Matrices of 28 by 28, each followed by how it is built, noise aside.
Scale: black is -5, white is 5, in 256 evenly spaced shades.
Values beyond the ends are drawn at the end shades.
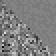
lower triangular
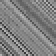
Toeplitz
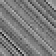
Toeplitz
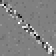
banded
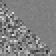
lower triangular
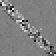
banded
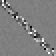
banded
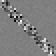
banded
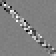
banded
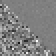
lower triangular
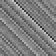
Toeplitz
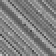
Toeplitz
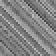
Toeplitz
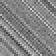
Toeplitz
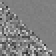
lower triangular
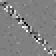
banded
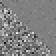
lower triangular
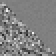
lower triangular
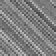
Toeplitz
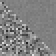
lower triangular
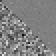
lower triangular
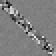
banded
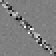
banded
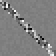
banded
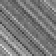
Toeplitz
